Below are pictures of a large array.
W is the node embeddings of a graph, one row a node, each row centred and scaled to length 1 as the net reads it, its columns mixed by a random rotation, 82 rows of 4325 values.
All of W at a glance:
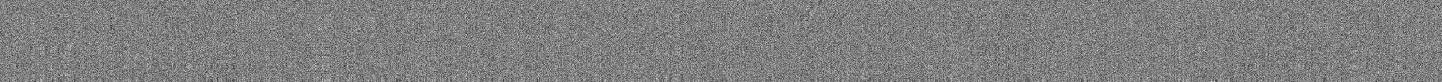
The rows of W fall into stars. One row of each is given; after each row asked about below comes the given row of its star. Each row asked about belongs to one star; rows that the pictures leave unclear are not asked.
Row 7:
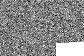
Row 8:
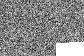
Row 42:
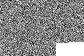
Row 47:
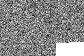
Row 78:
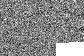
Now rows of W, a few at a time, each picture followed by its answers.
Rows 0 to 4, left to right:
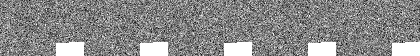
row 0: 42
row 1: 47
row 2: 7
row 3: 47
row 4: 7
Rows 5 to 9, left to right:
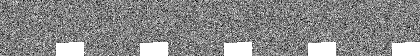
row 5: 7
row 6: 42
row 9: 8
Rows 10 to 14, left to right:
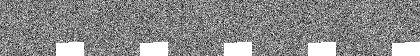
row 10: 47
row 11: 42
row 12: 42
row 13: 47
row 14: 78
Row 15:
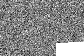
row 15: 78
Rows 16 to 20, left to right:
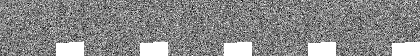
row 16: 78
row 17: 42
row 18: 42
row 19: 7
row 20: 78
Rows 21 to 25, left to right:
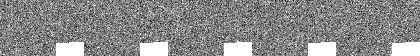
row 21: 42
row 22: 7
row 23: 42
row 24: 7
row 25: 42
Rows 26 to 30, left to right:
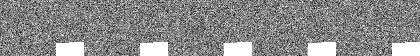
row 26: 7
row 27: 42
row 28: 42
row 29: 42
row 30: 7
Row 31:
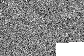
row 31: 7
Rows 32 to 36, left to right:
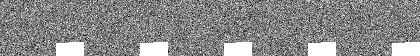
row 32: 8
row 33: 42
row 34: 78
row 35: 78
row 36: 42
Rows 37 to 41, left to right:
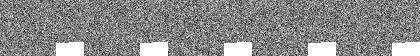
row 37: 42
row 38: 78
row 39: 8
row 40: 78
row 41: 47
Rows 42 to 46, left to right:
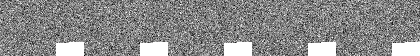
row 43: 8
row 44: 47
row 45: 7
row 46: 78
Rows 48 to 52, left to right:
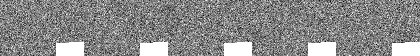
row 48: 78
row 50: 8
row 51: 7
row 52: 78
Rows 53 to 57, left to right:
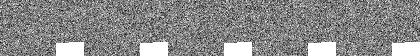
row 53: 7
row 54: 78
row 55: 47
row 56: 8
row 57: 7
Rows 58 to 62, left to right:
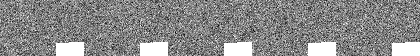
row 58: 78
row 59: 8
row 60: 78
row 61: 42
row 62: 47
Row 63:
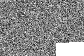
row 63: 8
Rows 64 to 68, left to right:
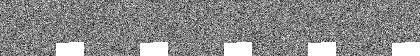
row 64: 78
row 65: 8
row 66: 8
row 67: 7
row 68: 8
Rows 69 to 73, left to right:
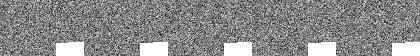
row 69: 42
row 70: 78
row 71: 47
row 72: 8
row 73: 47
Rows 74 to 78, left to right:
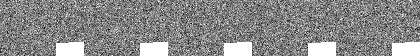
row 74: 78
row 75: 78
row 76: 42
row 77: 7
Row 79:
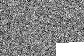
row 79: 7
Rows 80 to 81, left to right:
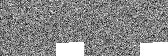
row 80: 7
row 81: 7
